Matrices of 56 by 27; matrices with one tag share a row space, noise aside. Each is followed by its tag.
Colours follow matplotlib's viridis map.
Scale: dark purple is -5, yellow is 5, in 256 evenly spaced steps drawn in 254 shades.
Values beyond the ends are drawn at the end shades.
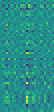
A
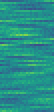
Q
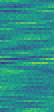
Q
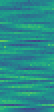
Q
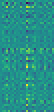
A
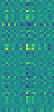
A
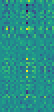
A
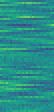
Q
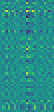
A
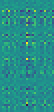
A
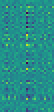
A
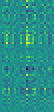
A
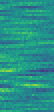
Q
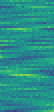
Q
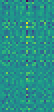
A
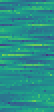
Q
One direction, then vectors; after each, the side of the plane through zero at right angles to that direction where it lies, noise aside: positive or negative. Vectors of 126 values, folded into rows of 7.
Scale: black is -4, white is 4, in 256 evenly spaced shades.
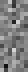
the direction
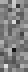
negative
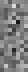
negative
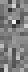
negative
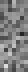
negative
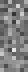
positive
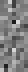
positive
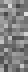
positive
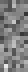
negative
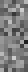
positive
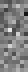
negative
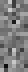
positive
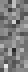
negative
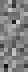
positive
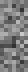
positive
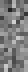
negative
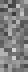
positive
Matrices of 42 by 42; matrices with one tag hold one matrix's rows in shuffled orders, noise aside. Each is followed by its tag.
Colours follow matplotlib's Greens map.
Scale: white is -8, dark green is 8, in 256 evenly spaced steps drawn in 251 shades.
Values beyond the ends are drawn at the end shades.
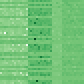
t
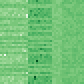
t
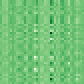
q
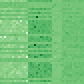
t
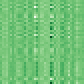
q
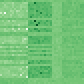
t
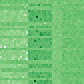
t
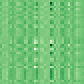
q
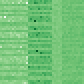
t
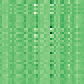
q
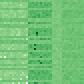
t
